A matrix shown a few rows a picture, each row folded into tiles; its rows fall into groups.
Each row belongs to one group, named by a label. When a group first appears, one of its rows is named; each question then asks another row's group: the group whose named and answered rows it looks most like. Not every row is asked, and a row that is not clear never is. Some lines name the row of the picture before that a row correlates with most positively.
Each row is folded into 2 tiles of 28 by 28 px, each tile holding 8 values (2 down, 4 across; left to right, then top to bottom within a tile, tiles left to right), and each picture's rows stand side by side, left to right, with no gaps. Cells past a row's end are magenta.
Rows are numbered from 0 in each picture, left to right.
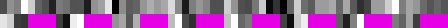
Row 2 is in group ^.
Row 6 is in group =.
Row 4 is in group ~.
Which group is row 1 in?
=
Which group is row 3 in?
~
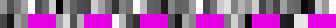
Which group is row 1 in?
^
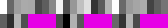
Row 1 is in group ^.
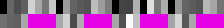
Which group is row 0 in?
^
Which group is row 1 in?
^
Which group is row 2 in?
=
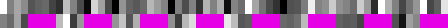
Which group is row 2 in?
^
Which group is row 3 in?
=
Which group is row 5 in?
^
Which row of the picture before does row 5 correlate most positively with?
0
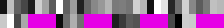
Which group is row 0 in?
^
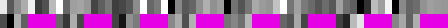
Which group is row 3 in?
^
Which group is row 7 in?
^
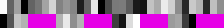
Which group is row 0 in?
=
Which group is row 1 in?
~
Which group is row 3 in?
~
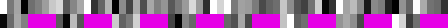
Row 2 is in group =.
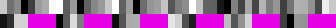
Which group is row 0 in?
=
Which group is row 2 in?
=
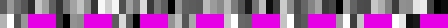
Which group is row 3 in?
^
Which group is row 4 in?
~
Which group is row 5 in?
~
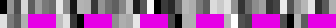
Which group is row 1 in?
~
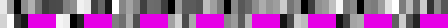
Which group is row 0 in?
~
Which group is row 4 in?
^
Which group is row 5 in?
=
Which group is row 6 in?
=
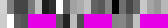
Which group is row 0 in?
~
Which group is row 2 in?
^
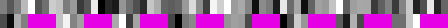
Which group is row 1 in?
~
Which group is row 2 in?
^
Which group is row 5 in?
=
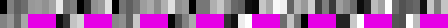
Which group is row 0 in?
^
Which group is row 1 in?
=
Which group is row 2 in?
^
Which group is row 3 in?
=
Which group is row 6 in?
=
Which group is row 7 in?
=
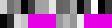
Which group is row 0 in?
=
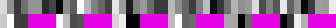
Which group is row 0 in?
~
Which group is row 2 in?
~
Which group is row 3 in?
~
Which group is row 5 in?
=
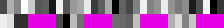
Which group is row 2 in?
^
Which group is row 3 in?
~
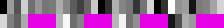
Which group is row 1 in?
~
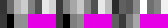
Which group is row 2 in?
^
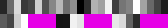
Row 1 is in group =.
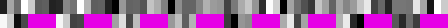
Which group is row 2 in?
^
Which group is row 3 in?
^
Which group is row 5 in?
^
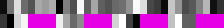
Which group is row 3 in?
~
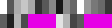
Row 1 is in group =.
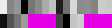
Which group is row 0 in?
=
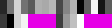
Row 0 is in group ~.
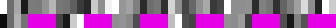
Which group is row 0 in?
=
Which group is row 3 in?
~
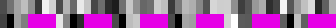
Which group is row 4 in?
~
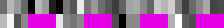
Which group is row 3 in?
~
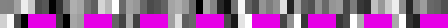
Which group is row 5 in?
=
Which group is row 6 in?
=
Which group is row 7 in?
~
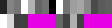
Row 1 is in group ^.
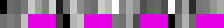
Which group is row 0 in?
^
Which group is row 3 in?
=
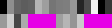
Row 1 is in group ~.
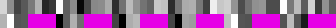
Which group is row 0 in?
~
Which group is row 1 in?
=
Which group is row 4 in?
~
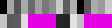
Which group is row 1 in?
=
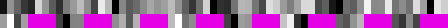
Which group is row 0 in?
^
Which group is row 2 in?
^
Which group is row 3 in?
~
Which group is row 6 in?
^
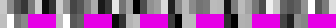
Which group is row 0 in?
~
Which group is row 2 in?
=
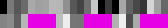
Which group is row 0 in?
^
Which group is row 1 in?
~
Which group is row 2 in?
^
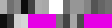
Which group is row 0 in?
=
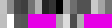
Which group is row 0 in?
~
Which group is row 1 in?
^
